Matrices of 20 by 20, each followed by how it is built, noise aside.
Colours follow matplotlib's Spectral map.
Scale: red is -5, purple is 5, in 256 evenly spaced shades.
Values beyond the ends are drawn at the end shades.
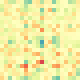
low rank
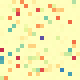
sparse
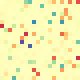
sparse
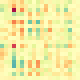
low rank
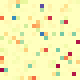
sparse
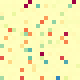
sparse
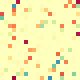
sparse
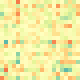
low rank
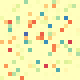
sparse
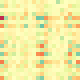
low rank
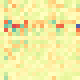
low rank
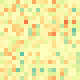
low rank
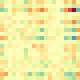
low rank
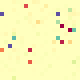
sparse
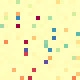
sparse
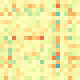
low rank
